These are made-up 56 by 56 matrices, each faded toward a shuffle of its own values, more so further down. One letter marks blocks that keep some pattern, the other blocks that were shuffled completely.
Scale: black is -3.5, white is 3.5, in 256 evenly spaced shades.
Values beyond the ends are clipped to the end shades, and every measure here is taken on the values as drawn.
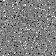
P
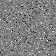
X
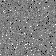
X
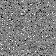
P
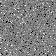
X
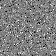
X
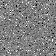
P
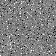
P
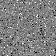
P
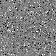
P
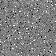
X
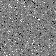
X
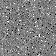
X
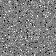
P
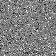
P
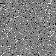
P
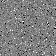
X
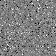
P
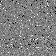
P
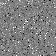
X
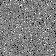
X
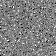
X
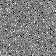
X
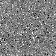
P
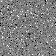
P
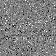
P
